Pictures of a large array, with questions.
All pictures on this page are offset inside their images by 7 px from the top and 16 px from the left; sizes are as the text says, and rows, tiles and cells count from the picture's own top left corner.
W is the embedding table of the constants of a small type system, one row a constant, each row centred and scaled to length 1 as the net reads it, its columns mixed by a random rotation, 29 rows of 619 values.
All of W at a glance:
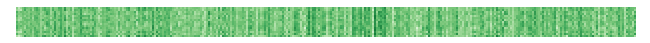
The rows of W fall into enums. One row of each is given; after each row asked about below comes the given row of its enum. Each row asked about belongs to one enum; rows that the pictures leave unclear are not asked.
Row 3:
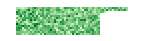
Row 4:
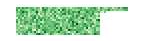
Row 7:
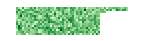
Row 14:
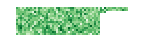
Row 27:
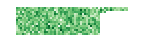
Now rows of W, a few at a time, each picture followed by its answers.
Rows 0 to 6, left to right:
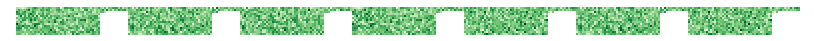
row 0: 3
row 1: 14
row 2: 7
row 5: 14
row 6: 4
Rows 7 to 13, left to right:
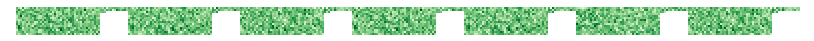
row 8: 14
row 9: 27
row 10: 7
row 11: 14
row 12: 3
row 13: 27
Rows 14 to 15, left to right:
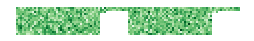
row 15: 4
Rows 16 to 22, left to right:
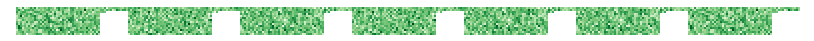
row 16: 7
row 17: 4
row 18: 27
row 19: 4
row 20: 27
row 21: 27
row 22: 7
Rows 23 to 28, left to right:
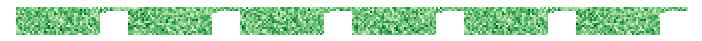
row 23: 27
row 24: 3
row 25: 7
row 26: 14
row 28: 3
